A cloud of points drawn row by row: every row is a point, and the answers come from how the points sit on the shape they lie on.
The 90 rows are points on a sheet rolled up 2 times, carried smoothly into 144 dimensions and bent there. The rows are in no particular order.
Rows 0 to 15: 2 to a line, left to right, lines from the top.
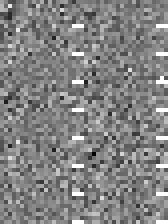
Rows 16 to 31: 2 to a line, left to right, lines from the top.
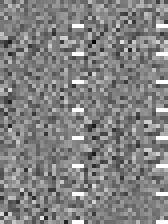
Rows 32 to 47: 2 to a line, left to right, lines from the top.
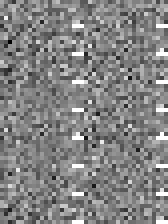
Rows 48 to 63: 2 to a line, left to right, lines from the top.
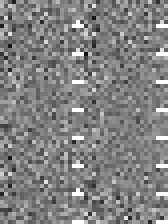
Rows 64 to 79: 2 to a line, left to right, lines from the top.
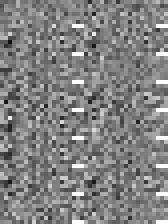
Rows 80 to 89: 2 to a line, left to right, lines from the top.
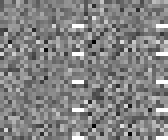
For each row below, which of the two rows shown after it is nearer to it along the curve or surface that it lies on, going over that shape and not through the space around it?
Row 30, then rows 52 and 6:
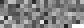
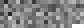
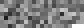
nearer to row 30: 6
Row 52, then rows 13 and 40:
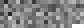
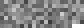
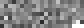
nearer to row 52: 13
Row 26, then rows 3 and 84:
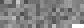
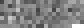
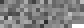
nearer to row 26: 3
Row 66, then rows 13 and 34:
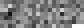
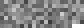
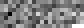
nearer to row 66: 34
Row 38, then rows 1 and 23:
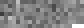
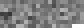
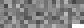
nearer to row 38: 23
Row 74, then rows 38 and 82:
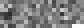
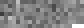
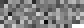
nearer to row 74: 82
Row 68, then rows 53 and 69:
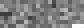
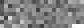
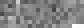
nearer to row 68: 53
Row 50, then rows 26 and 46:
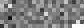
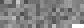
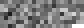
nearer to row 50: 46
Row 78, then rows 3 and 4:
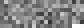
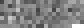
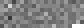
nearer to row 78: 4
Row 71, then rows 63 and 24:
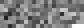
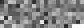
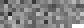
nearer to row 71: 63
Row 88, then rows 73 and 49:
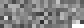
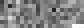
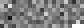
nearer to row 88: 49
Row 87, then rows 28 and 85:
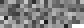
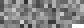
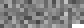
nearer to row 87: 28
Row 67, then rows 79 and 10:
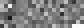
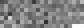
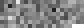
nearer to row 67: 10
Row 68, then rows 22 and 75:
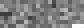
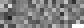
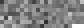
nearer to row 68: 75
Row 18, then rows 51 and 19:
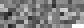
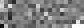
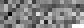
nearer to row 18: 19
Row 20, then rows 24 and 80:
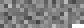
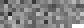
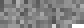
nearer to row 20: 80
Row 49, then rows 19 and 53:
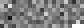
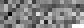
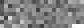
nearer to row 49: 19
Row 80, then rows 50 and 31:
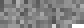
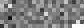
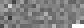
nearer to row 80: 31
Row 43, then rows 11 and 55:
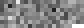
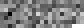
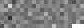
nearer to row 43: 55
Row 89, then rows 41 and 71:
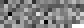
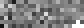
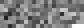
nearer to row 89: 71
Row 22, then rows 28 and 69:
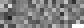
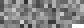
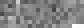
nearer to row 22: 28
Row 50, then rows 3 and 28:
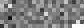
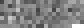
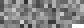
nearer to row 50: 28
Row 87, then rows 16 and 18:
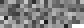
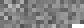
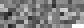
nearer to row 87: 18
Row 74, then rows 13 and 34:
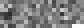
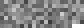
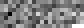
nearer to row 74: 34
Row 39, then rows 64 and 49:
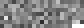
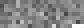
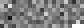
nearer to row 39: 49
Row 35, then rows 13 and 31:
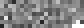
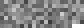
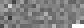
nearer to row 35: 13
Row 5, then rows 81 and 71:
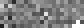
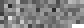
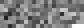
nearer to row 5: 71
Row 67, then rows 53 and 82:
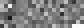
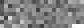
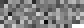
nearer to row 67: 82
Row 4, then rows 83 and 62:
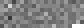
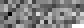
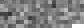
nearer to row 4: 62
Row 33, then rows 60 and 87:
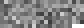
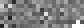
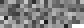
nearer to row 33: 60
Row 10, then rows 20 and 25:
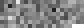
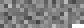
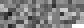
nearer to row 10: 20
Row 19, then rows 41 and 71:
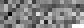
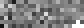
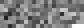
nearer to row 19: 71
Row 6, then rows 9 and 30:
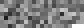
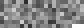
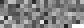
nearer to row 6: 30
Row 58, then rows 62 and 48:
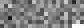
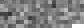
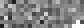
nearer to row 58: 48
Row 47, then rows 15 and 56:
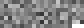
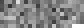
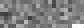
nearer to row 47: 15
